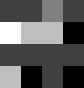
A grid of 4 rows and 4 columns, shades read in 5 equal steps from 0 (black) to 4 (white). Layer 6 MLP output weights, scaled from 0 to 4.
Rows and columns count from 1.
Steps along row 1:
same up down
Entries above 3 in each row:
0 1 0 0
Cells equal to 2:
1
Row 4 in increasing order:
0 0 1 3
